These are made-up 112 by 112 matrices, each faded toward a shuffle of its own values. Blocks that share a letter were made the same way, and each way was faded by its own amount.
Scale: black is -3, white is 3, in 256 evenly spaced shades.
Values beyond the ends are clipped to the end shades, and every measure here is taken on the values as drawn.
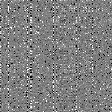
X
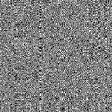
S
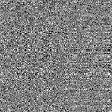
S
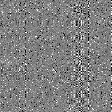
X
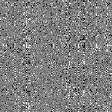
X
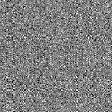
S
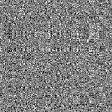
S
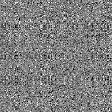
S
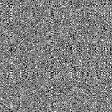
S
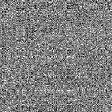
S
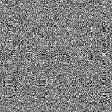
S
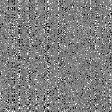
X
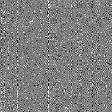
X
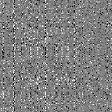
X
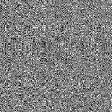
S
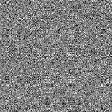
S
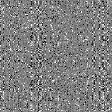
X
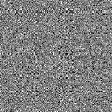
S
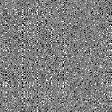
X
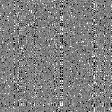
X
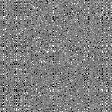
X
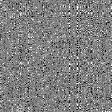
X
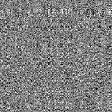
S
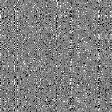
X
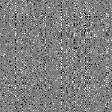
X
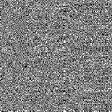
S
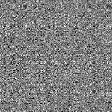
S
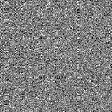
S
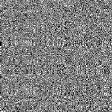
S
